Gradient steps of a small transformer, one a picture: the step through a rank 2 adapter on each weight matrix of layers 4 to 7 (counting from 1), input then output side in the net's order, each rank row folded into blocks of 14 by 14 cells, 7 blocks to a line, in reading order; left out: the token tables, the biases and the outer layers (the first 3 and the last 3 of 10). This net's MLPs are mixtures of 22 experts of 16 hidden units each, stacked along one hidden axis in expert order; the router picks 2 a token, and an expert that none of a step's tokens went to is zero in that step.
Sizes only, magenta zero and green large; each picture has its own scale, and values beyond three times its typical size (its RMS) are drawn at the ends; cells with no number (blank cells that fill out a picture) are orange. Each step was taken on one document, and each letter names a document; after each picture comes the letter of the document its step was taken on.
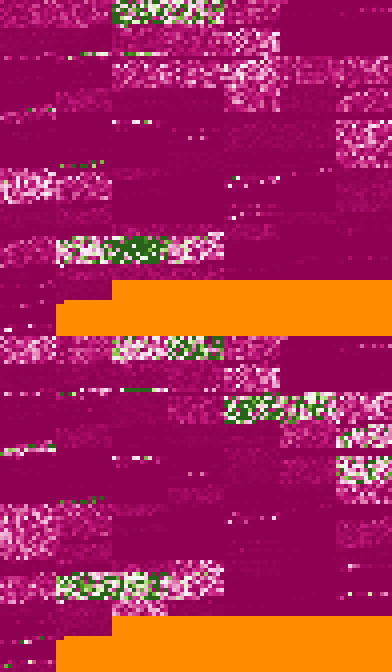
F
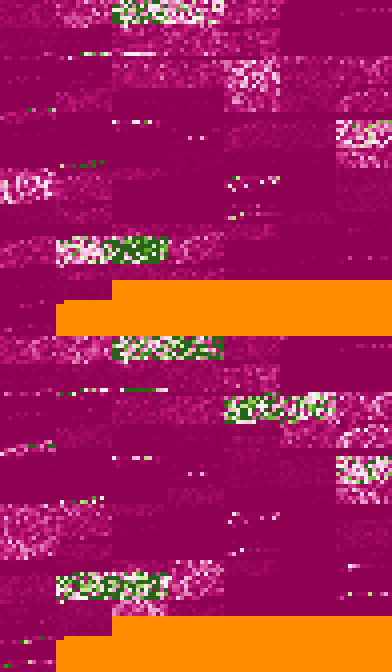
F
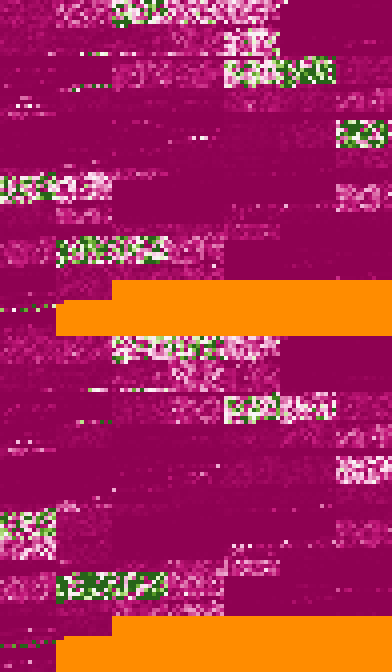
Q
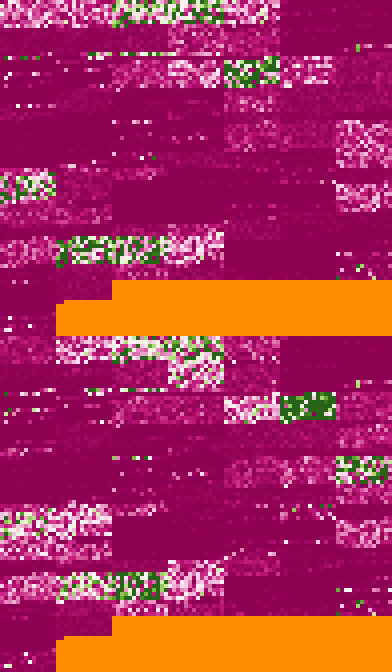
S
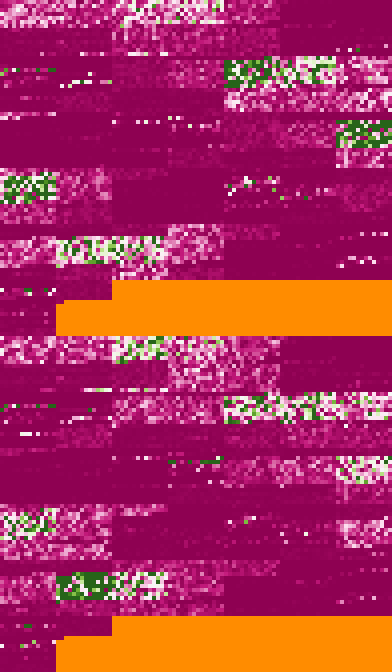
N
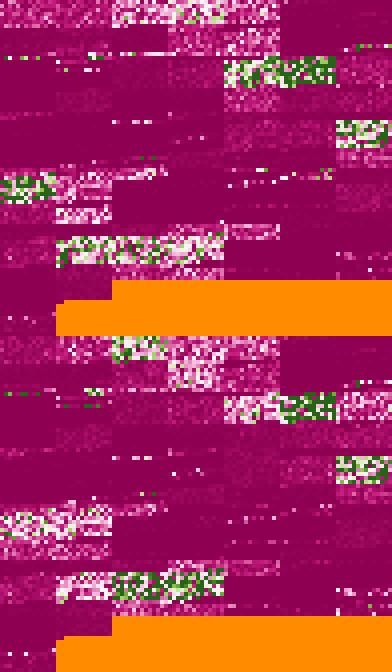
S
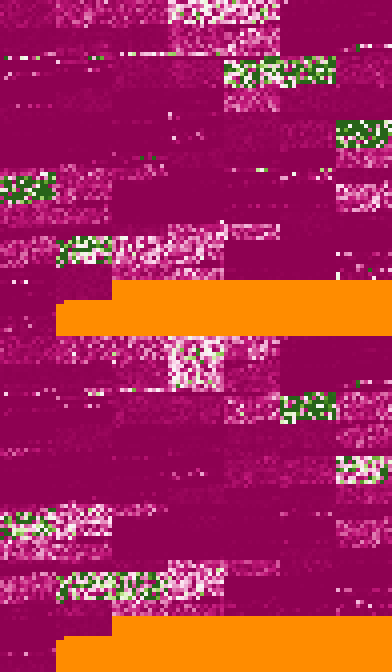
S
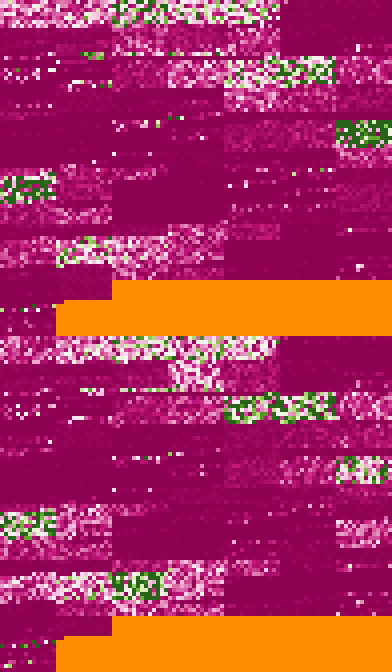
S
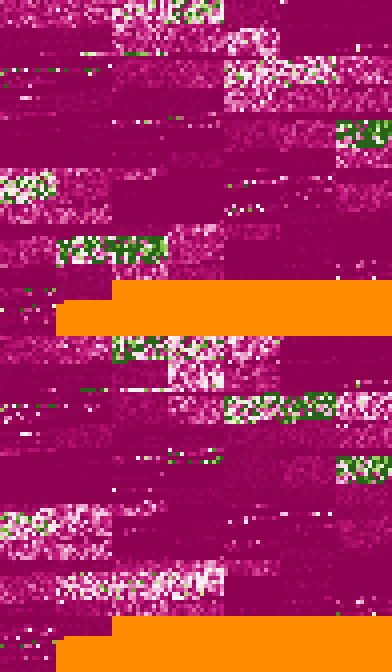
N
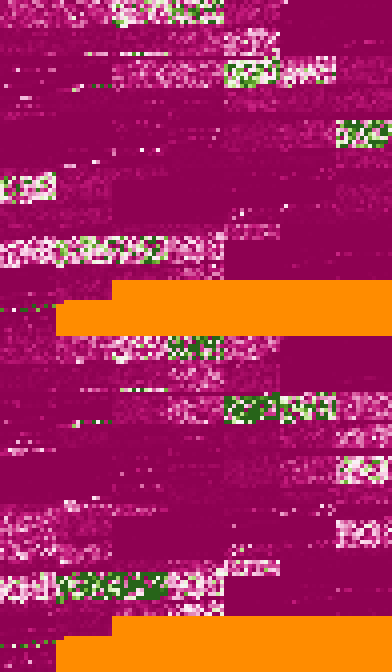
Q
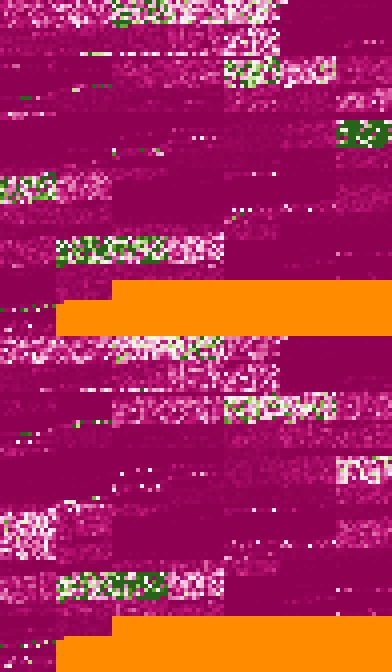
Q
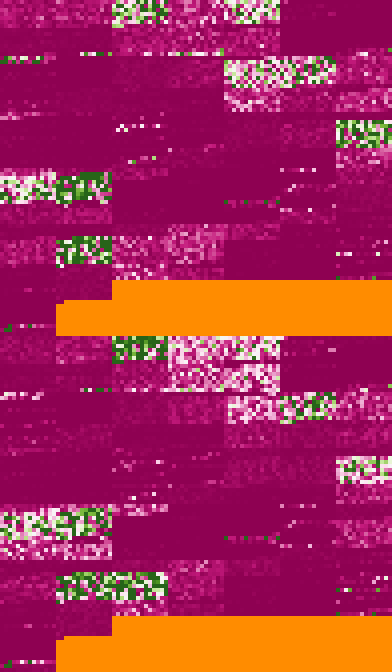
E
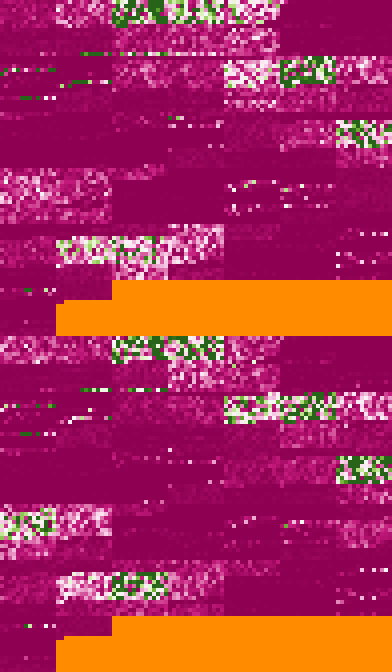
N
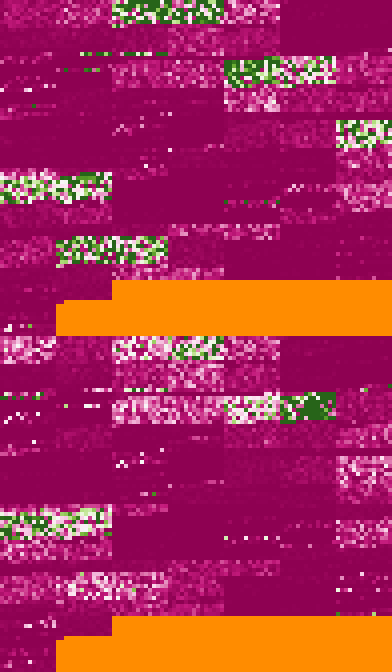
E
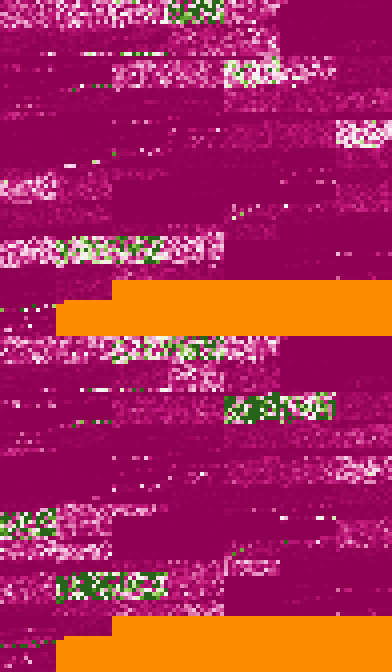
Q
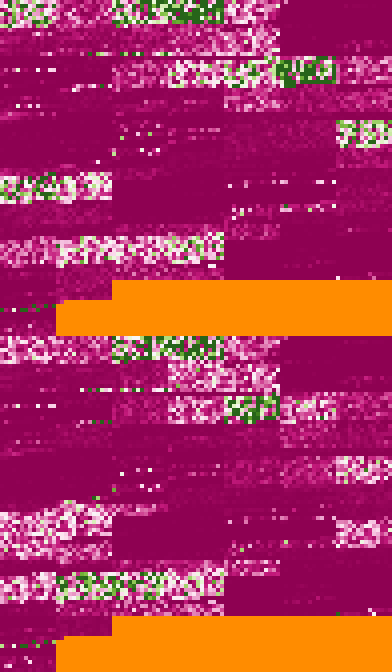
Q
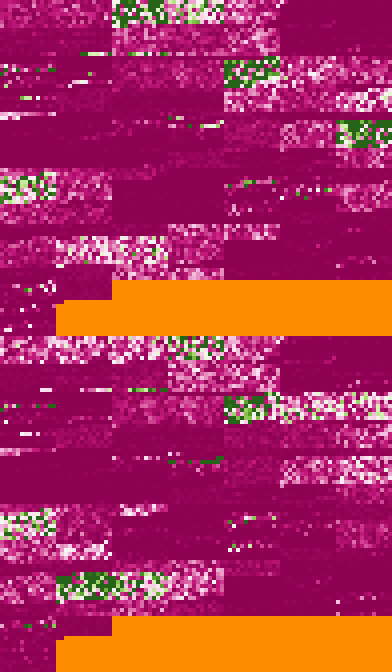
N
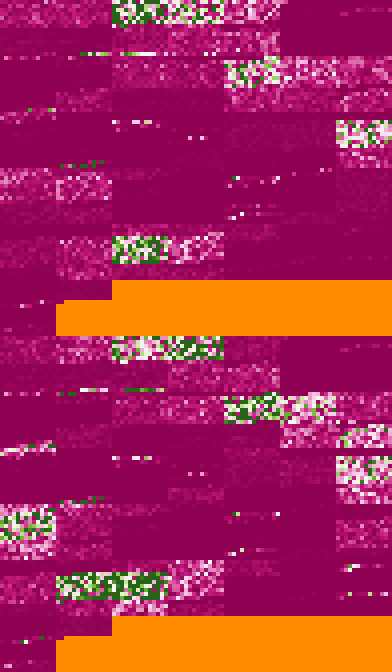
F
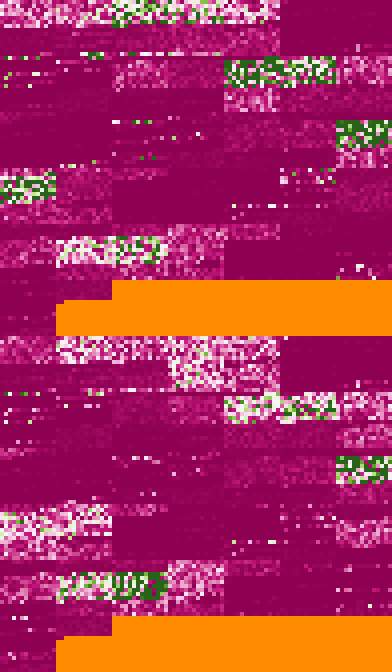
S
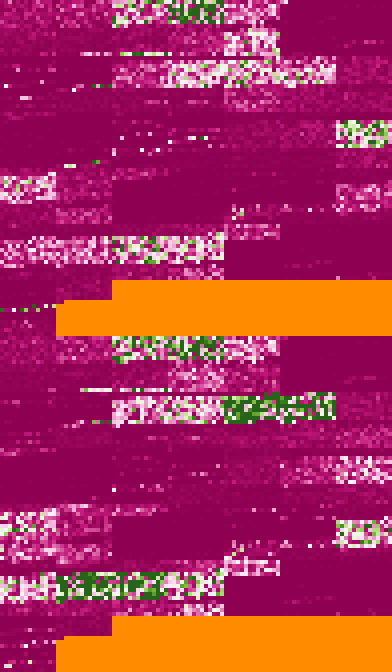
Q
